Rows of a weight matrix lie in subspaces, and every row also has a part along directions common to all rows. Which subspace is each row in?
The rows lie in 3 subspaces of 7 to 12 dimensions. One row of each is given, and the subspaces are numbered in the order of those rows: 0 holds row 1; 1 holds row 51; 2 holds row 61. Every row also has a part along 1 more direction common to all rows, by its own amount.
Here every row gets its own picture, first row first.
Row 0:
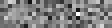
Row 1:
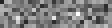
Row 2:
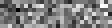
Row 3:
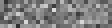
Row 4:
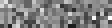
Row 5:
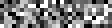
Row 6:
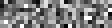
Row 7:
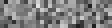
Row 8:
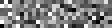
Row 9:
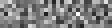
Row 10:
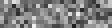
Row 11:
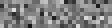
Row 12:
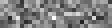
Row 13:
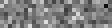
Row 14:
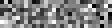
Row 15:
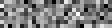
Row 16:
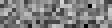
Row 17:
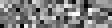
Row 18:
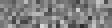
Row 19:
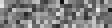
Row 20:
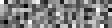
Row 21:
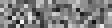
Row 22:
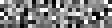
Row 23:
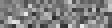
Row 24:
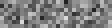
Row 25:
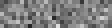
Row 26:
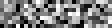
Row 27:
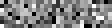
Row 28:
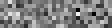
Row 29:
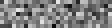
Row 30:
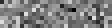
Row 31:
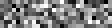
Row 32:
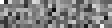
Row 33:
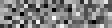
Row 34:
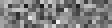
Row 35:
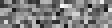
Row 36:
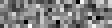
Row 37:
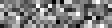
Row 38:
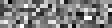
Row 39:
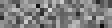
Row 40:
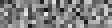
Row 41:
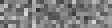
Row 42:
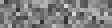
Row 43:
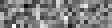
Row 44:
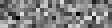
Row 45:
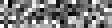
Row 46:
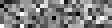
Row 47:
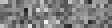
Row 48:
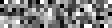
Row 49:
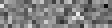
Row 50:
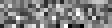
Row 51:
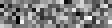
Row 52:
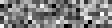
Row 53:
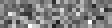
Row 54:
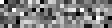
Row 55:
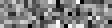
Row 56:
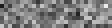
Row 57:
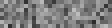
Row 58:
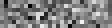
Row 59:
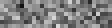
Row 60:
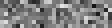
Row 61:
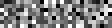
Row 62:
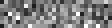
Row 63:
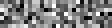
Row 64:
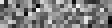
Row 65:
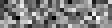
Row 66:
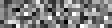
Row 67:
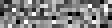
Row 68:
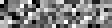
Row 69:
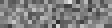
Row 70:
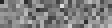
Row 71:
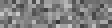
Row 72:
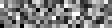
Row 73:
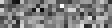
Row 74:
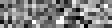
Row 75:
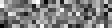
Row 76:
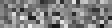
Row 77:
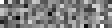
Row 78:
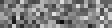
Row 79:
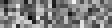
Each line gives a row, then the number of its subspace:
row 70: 2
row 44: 2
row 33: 1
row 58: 1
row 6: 0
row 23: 1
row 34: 1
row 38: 0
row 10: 1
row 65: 2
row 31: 1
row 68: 2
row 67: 0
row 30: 0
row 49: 2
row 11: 1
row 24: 1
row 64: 2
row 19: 0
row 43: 1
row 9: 2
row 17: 1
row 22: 2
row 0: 2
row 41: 2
